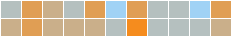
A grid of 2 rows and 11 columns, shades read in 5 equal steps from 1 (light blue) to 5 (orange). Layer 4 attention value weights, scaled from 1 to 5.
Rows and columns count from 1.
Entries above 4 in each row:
0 1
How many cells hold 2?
8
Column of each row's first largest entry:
2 7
